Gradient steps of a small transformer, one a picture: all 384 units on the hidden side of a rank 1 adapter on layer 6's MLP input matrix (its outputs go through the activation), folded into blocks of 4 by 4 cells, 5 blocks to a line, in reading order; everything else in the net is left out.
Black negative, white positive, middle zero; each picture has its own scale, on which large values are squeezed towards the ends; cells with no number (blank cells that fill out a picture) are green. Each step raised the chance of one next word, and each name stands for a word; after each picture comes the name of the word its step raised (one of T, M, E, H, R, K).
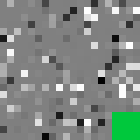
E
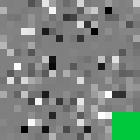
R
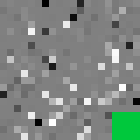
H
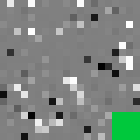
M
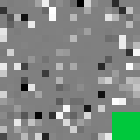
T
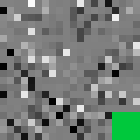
M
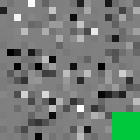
M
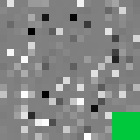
E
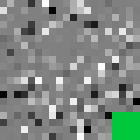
T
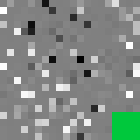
E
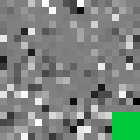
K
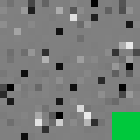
H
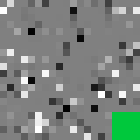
E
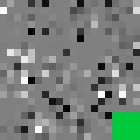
E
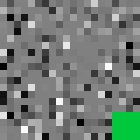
R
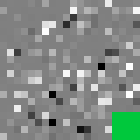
T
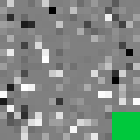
K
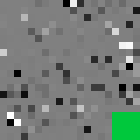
H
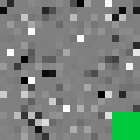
T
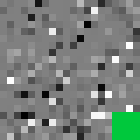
R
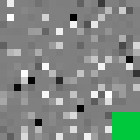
H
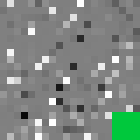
R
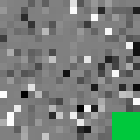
M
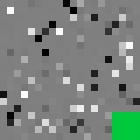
K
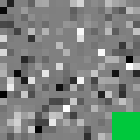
E
